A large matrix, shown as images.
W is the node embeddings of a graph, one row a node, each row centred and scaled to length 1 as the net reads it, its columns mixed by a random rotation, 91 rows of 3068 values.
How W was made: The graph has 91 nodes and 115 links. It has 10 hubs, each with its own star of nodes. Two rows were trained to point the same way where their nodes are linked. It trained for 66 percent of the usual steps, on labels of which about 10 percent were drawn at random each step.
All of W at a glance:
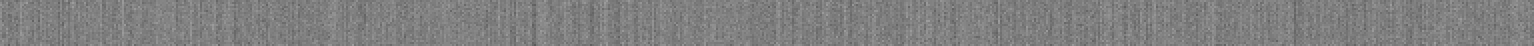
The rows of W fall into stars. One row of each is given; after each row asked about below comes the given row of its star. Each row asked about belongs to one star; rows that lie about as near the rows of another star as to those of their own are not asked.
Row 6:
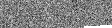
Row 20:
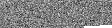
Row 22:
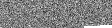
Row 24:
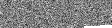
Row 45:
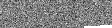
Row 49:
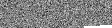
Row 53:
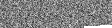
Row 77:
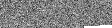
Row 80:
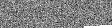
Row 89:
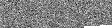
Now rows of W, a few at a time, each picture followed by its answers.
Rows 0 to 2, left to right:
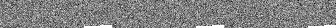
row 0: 89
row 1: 6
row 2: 53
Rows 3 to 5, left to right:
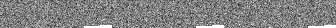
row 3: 80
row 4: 20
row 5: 77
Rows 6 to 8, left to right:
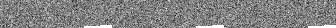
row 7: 24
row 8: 89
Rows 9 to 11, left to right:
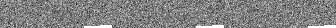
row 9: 22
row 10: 20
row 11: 20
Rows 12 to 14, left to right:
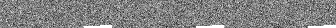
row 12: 24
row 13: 80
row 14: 77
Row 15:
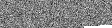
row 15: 22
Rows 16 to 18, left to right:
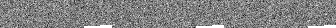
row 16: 89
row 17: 53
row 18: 20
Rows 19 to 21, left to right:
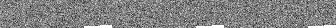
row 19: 45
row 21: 89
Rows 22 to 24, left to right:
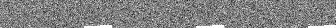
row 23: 22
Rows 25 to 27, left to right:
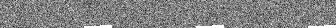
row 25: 49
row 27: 6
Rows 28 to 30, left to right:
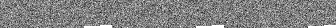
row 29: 45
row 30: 24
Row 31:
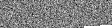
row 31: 53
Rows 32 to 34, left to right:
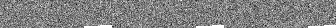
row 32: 80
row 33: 22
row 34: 24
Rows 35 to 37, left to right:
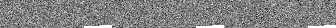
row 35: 53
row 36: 53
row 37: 6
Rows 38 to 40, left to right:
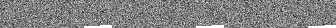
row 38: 53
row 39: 80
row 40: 53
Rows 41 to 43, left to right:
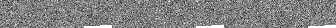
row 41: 53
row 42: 24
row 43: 6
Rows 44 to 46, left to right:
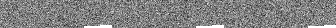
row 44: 22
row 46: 6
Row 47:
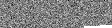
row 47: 89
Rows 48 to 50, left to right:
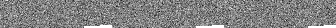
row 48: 49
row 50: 49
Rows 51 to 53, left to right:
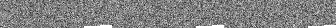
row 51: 89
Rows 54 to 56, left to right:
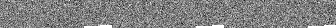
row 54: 22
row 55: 49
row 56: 20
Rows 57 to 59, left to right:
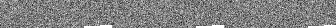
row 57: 20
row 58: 77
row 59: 22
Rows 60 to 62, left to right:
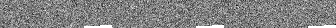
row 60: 6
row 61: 22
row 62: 80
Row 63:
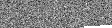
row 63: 24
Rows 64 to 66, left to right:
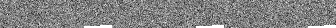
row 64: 6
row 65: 77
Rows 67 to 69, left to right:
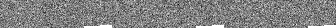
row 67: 22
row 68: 77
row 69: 80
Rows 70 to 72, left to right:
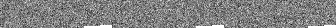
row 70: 49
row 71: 6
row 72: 20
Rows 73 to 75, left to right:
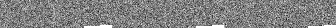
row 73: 77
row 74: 77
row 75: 45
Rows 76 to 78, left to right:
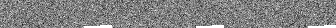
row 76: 24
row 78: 20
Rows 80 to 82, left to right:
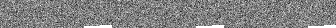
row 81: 24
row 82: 49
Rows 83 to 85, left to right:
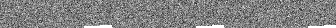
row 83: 20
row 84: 89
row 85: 24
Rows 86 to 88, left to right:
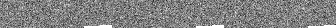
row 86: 22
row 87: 24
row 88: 20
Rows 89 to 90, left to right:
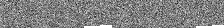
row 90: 49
